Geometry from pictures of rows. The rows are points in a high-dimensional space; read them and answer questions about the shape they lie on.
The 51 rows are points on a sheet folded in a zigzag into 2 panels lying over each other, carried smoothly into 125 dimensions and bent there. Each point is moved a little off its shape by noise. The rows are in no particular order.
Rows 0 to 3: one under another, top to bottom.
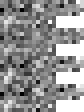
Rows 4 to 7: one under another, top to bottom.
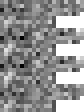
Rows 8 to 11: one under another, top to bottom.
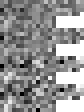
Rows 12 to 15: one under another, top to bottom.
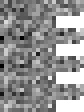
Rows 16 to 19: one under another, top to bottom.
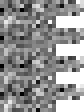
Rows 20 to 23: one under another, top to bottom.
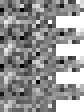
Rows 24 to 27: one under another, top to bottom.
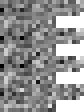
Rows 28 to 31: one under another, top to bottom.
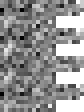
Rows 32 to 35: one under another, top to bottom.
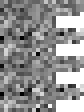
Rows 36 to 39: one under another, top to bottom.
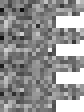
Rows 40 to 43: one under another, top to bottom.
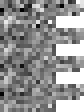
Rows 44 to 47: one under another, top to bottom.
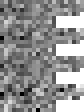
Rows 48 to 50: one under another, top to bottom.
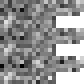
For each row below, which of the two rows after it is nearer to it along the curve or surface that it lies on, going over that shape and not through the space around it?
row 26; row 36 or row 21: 36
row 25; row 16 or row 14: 14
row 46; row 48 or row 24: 24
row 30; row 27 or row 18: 27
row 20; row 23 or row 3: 3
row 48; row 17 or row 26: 26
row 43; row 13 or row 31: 31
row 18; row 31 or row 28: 28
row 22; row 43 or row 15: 43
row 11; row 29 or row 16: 29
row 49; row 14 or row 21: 21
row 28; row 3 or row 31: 31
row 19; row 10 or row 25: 10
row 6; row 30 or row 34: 30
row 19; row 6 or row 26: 6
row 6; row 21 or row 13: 21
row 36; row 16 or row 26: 26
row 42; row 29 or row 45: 45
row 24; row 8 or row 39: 8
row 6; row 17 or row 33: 33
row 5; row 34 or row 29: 29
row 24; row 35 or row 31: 31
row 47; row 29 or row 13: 13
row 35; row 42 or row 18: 18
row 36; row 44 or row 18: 18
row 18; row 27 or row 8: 8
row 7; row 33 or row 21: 21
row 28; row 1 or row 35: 35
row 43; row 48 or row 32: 32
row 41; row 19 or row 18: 19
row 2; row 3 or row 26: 3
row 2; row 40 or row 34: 40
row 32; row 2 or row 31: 31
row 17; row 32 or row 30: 32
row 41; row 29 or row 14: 29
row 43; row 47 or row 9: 9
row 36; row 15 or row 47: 47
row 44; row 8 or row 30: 30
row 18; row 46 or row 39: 46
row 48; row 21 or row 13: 21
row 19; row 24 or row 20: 20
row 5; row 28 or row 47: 47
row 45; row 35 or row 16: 35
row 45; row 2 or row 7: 2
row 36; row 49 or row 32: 32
